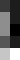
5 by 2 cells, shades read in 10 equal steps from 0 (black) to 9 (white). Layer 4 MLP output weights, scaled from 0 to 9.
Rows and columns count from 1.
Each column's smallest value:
2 0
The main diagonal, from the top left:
2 1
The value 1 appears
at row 1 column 2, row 2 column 2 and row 4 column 2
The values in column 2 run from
0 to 9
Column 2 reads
1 1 0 1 9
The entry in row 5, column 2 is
9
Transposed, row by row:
2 5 5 3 7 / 1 1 0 1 9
